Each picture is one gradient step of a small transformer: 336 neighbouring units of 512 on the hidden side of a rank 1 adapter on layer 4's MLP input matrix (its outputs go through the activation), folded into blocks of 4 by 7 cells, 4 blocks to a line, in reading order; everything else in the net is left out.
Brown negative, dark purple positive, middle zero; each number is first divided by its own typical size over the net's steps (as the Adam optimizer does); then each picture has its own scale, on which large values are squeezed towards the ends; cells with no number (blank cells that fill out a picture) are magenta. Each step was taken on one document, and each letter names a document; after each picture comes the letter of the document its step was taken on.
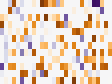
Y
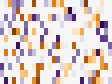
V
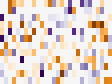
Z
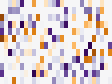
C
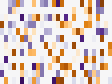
Y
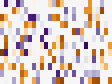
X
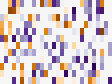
C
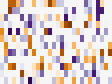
C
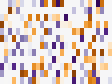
Y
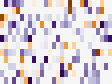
Z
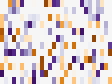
C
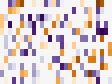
Y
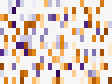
X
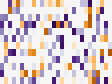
Y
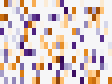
X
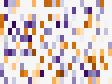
C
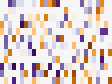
Y
